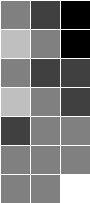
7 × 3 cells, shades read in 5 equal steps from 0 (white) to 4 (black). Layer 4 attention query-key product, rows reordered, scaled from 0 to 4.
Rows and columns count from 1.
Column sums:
13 16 18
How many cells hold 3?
5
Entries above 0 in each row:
3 3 3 3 3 3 2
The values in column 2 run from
2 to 3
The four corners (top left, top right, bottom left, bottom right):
2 4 2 0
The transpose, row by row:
2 1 2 1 3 2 2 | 3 2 3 2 2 2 2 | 4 4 3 3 2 2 0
